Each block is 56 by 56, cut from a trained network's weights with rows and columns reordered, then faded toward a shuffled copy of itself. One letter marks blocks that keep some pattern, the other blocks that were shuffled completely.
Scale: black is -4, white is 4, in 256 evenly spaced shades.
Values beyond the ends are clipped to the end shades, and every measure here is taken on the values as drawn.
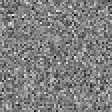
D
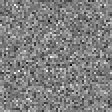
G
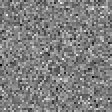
G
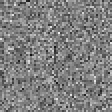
D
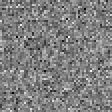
D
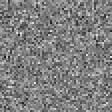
G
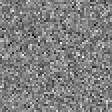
G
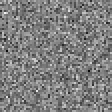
G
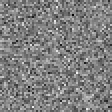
G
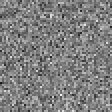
D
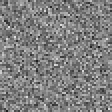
G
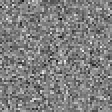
D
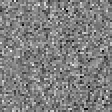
G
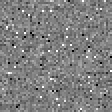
G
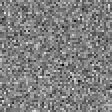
G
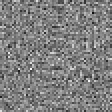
D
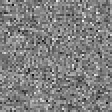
D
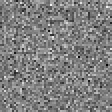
D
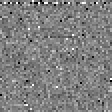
D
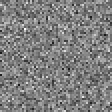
G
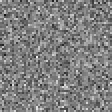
D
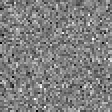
D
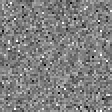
G
